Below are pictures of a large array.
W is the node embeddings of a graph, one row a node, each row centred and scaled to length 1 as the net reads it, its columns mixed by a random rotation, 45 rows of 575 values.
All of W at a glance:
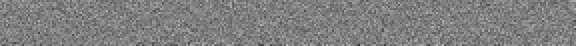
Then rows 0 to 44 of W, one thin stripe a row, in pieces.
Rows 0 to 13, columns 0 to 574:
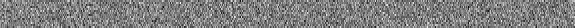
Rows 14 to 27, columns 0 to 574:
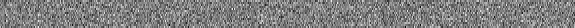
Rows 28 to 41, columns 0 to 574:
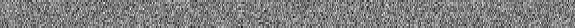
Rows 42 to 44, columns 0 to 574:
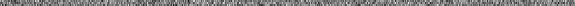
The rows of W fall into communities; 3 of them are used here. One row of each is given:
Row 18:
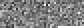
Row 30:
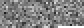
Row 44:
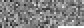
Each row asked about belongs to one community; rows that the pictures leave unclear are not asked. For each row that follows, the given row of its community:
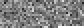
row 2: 30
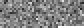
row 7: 30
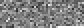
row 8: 18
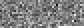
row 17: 44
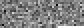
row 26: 44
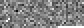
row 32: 18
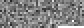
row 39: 44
